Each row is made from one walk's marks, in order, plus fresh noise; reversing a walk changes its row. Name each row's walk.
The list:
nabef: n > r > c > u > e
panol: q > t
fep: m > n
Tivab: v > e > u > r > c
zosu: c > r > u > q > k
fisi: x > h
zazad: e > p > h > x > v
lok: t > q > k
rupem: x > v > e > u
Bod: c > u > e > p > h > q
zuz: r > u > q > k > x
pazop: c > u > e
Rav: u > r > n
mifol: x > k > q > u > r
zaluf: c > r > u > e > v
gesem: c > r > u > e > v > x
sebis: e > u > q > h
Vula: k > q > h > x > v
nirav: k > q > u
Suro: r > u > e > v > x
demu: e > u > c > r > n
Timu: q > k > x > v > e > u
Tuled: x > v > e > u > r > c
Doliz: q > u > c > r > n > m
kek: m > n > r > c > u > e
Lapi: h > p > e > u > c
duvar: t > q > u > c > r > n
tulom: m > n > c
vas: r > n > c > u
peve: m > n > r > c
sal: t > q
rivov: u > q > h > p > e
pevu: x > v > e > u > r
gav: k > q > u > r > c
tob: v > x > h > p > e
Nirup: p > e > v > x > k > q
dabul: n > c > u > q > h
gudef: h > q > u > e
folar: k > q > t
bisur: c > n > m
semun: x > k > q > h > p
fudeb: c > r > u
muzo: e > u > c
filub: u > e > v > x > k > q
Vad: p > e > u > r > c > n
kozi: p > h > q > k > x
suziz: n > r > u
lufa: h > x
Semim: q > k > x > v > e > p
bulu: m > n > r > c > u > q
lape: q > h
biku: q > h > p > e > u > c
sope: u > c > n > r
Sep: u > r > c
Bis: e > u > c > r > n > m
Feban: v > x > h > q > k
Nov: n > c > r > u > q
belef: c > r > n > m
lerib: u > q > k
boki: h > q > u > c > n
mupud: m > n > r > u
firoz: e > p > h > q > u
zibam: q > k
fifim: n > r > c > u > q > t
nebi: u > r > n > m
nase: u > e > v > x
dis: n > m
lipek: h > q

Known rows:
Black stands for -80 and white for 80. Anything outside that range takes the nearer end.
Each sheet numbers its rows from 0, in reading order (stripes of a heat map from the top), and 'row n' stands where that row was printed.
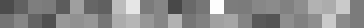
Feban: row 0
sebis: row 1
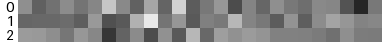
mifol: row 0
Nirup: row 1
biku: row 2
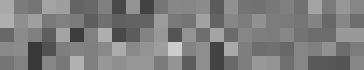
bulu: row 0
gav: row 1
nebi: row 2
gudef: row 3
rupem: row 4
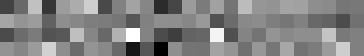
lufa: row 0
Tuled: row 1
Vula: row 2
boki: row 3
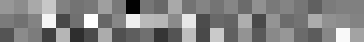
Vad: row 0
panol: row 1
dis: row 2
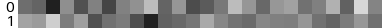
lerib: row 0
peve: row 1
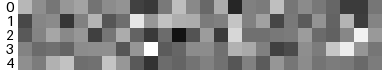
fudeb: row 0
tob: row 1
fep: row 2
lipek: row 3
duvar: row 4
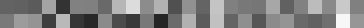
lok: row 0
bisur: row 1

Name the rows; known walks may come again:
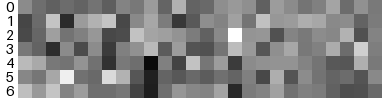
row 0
zosu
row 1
lufa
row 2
semun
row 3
lerib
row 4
muzo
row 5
Rav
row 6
Sep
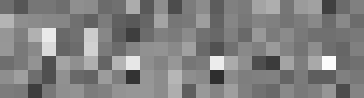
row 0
zuz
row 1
gav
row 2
duvar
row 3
fifim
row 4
lape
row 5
kek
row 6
firoz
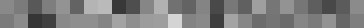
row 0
mupud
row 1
gudef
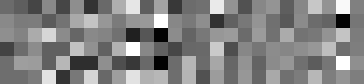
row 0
zibam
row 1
pevu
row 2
boki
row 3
Vula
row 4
bisur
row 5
folar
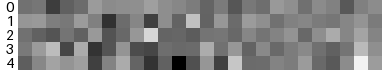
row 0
Timu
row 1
biku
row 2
filub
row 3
belef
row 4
fep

